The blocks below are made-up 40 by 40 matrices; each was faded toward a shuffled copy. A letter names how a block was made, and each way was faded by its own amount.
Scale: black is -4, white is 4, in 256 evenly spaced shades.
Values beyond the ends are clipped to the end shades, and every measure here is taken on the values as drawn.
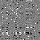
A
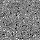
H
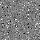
H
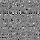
A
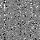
H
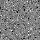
H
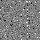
H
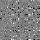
A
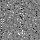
H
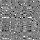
A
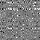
A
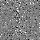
H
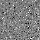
H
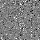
H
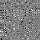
A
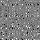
A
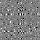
A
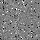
H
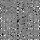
A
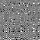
A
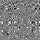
A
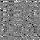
A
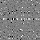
A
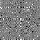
A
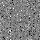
H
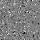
H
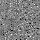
H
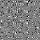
A
